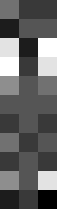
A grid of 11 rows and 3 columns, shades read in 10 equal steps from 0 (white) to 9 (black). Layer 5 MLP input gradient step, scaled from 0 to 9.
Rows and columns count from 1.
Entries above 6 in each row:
2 1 1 1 0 0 2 1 2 0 3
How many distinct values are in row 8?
3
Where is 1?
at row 3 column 1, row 4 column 3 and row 10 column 3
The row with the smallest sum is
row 4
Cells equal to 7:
9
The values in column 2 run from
6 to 8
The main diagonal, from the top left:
5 6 0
